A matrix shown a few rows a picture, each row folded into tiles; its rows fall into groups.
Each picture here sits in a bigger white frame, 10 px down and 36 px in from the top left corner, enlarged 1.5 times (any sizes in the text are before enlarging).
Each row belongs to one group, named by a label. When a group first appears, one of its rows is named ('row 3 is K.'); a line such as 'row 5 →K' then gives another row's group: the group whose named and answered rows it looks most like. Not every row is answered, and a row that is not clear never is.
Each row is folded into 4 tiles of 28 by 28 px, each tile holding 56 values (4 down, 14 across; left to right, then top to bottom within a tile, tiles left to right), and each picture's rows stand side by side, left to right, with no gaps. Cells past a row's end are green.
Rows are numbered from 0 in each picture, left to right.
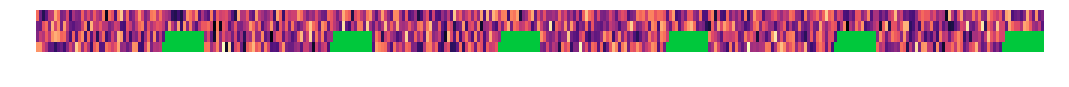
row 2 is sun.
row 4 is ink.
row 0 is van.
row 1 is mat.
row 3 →ink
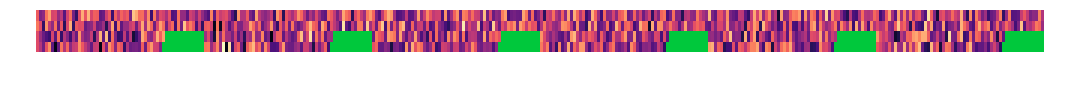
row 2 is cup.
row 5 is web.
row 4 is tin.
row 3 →web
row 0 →tin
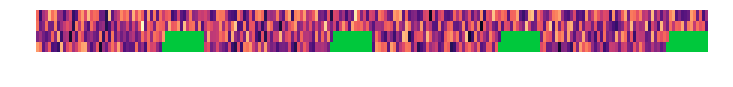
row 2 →sun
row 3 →cup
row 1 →cup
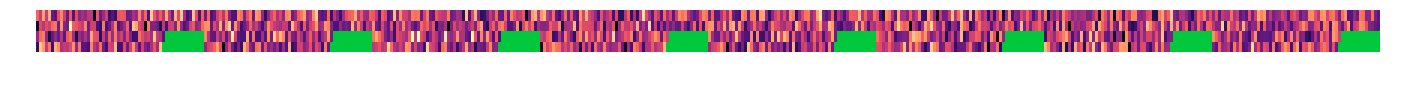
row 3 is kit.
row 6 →van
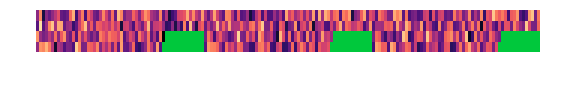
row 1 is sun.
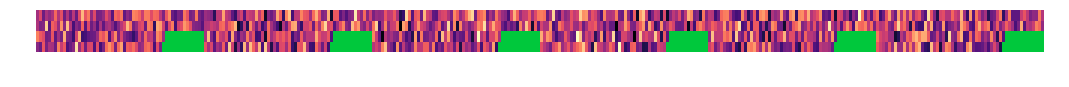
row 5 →web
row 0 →ink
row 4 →cup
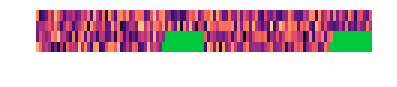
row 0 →van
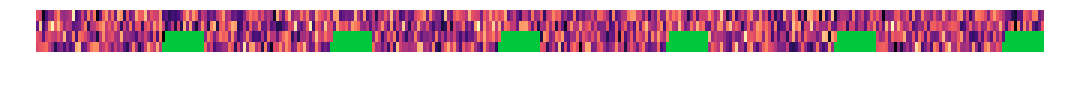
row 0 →van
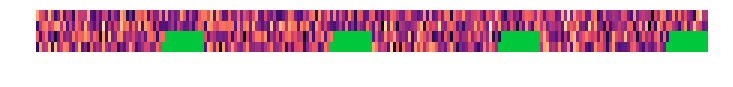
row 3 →web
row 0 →kit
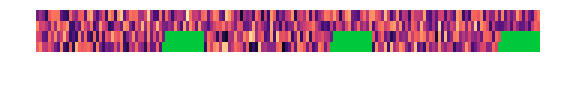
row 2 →kit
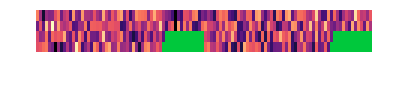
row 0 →van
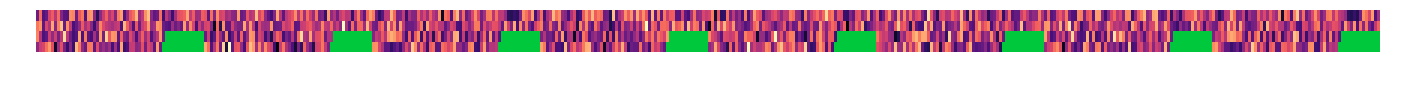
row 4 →ink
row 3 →tin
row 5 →web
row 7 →van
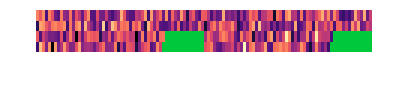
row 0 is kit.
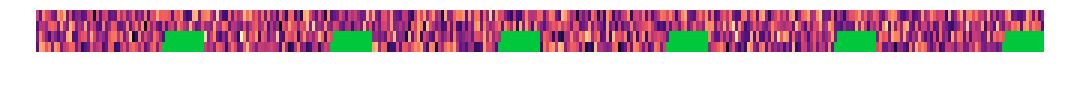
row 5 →cup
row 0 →sun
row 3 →sun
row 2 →tin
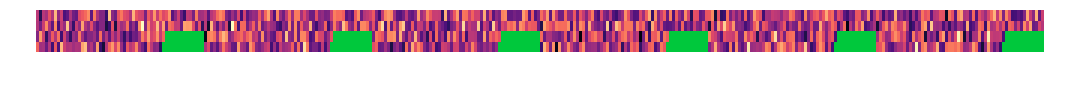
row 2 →cup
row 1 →cup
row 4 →ink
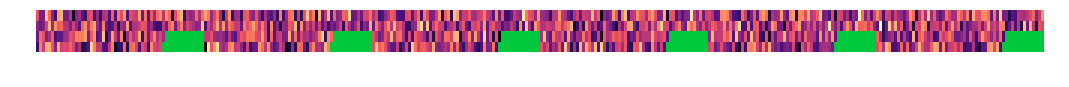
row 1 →kit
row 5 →tin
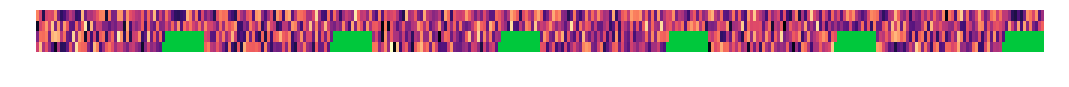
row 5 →van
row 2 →mat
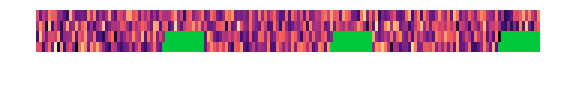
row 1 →sun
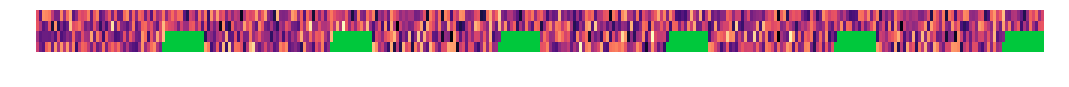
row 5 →van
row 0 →tin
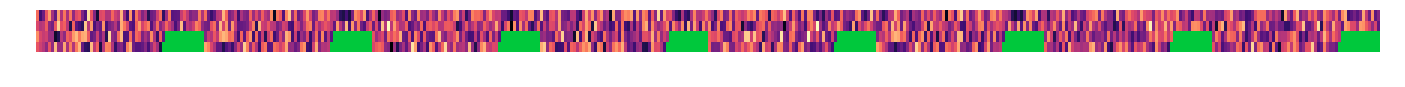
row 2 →van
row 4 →web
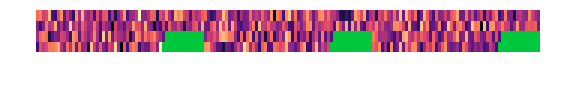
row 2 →web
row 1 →van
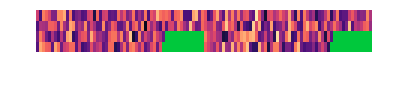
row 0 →sun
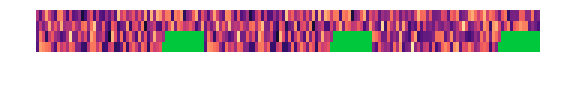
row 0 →sun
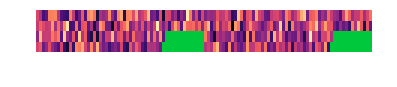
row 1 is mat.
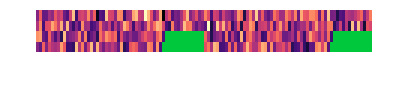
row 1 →tin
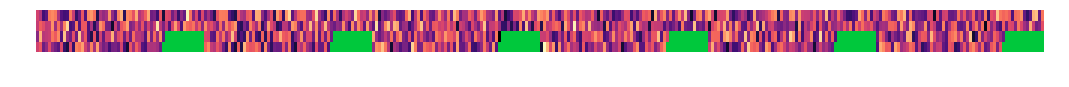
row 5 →sun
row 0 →cup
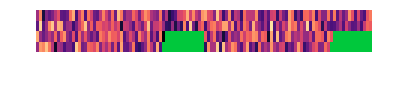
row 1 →kit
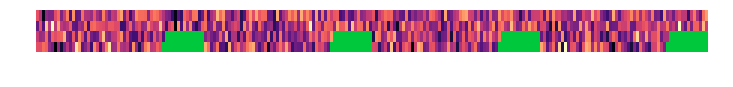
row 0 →van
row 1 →tin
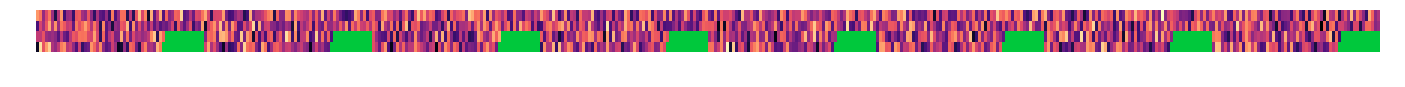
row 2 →tin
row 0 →kit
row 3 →kit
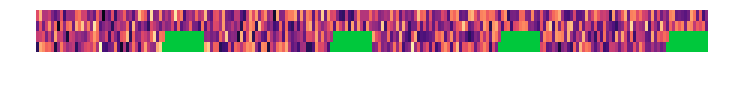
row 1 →tin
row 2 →ink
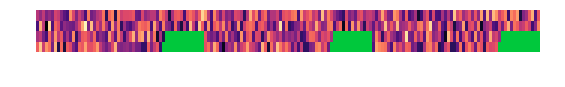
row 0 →mat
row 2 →sun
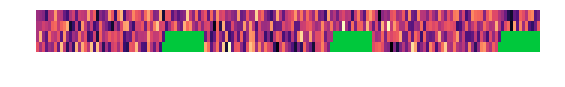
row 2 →van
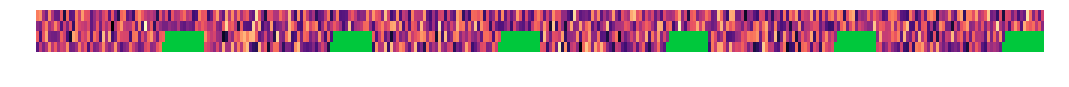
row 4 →sun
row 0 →kit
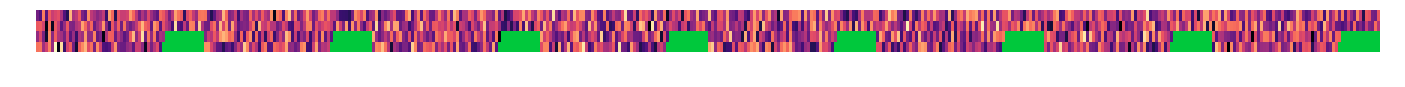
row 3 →web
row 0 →mat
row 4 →tin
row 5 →cup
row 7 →kit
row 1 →van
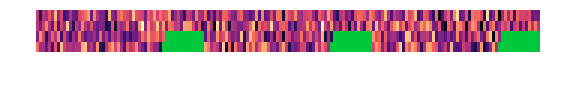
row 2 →web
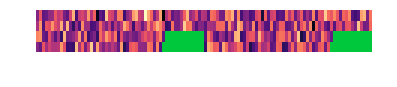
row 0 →ink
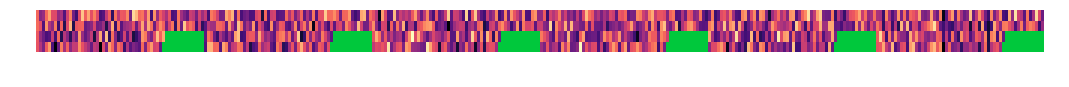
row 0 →tin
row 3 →ink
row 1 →sun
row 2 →web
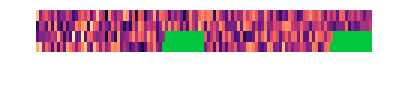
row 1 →kit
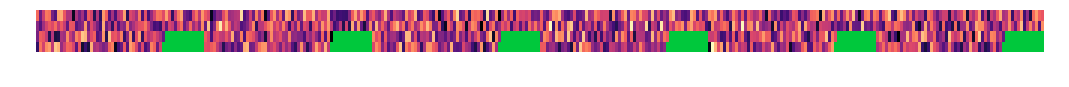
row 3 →cup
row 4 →kit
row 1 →van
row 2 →web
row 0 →sun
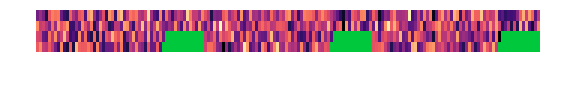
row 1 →van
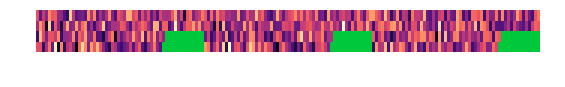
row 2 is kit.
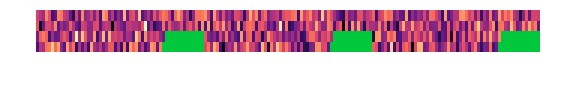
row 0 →sun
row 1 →tin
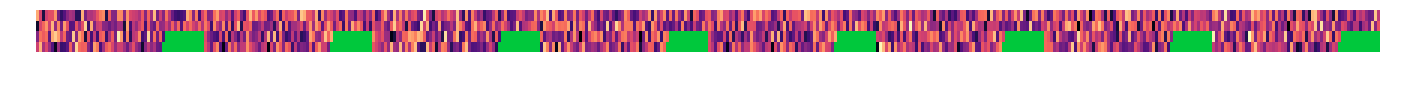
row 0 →cup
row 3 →kit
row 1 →tin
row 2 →web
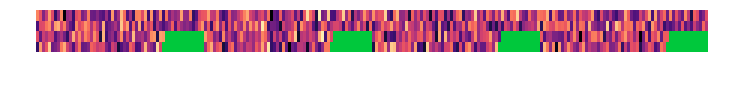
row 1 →kit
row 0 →kit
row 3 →kit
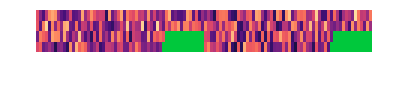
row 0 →cup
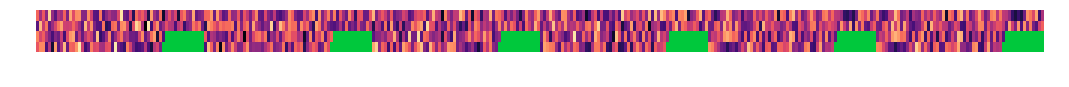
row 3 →sun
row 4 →van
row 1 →kit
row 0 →web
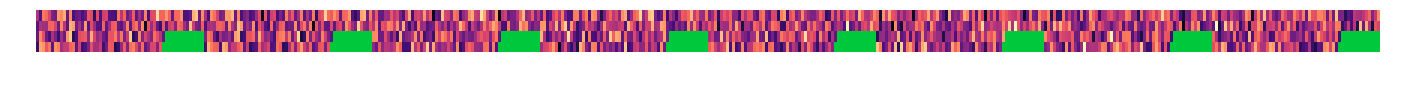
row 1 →sun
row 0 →sun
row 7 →tin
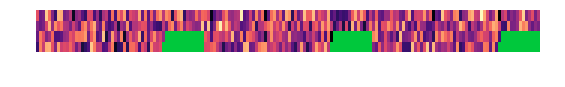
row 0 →sun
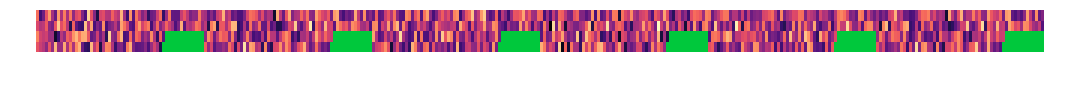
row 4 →cup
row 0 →web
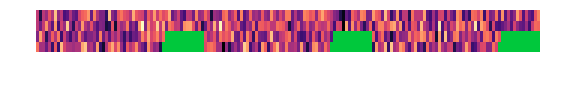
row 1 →van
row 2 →kit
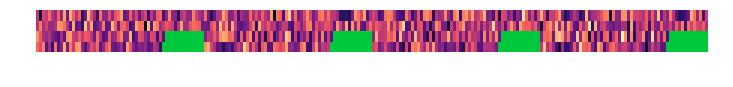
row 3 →cup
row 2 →cup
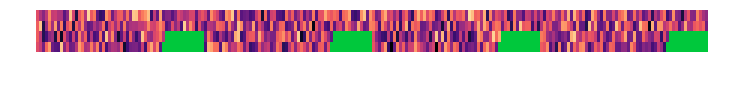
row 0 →tin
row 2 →tin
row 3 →web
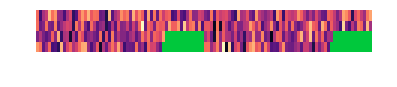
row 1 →mat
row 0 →tin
